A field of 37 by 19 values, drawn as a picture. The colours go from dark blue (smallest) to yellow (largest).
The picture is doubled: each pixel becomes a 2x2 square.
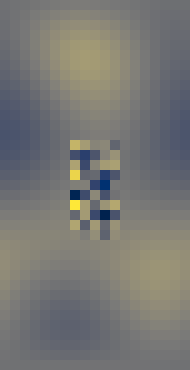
There is no overall slope. The centre is the roughest part. Overall the values sit about 50% of the way up the scale. In the centre lies a patch that is rougher than the rest. The bottom right is the calmest part. A few values lie far out on both sides of the bulk.
